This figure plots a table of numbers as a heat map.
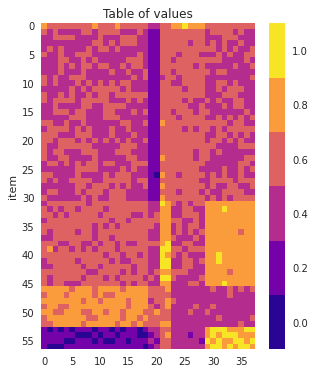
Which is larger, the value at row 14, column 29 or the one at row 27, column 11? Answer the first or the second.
the second
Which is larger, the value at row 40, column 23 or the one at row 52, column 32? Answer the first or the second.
the first
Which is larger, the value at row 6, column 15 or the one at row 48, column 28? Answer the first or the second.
the first
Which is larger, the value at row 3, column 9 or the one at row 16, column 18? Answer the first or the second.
the first
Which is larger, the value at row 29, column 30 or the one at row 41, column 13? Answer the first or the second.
the second
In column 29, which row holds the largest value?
55
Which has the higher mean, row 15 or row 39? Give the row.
39
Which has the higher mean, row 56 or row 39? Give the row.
39
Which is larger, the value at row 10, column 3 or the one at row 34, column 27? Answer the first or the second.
the second
